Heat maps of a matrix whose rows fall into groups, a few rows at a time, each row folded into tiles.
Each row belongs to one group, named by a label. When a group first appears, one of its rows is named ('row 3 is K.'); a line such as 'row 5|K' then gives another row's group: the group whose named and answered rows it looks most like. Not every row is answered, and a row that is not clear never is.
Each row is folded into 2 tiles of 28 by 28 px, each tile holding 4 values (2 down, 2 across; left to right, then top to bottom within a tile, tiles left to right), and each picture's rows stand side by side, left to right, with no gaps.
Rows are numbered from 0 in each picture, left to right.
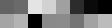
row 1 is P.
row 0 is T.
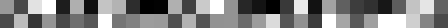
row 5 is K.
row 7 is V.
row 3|T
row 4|P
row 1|K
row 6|P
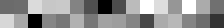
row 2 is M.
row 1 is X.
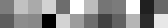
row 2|K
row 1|V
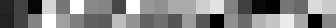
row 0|K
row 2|V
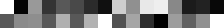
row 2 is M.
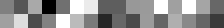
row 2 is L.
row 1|V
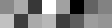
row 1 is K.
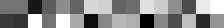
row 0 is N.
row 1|T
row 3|T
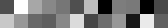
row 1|X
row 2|N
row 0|V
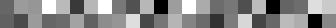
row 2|X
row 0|L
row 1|T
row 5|T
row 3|V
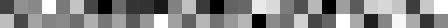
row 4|T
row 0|L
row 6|T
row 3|N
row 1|N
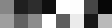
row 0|P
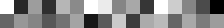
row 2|L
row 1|M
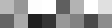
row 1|M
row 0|M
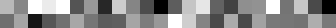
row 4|L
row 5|N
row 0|M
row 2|X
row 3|V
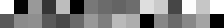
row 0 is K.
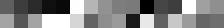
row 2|N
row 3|V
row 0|P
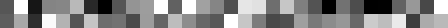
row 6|P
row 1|N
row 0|K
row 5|X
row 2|L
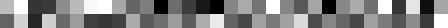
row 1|M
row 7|K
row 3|P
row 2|X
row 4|L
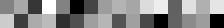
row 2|M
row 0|L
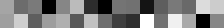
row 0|X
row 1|N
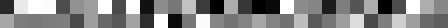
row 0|M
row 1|L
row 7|V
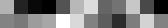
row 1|V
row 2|N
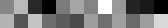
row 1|L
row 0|N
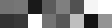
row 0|N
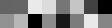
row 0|T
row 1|N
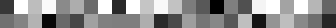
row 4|T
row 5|V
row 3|X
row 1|L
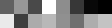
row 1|P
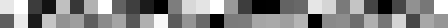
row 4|P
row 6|N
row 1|T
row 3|M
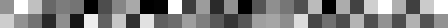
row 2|N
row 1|N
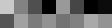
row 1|P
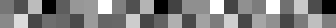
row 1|L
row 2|X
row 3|L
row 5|N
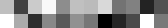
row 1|M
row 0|T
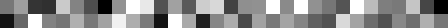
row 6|V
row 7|N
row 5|V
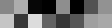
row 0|N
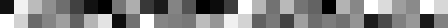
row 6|M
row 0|V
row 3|P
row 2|N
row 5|X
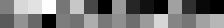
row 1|N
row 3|P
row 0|M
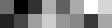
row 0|K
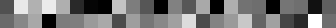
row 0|M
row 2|X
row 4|X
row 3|X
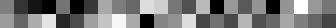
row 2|T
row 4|X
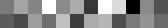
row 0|L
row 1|L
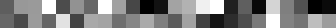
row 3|M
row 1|L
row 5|P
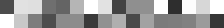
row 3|M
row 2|L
